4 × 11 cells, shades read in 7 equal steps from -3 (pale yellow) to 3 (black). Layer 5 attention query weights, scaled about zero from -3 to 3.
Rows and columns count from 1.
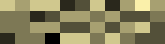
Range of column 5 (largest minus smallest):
4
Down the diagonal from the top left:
-2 0 -1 3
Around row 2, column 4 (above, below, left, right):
-2 -1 2 -1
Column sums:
0 -1 -1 1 0 -1 -3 0 -1 -3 1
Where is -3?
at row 1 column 10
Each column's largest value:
2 0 2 3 2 1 0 2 1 1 1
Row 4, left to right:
2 0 0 3 -2 -2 0 -2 0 1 1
